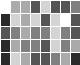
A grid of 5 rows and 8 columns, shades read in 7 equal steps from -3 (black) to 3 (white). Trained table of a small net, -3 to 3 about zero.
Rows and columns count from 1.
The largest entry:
3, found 2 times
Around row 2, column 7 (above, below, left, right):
-1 0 2 -1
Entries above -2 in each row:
8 7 8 7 6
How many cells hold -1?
10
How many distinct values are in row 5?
5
